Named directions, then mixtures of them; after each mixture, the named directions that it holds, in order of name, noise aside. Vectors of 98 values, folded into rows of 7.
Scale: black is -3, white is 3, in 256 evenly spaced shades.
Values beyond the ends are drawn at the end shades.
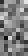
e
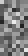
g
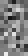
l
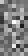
g, l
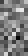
e, l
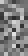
g, l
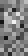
e, g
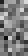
e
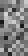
e, g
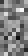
e, l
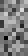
e, g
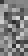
g, l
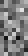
e, l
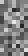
g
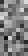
e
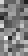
e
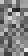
g, l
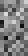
e, g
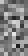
g, l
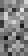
e, g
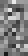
l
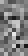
g, l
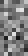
e, l
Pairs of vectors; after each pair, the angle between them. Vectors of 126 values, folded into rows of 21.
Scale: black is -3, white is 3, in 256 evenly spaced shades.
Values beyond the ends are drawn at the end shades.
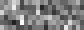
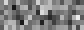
partly opposed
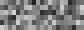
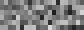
partly aligned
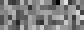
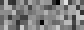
nearly parallel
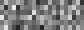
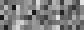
nearly opposite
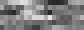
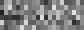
orthogonal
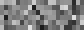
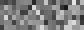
nearly opposite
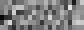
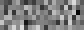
partly opposed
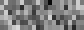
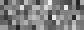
nearly opposite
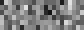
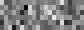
nearly opposite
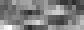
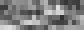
nearly parallel
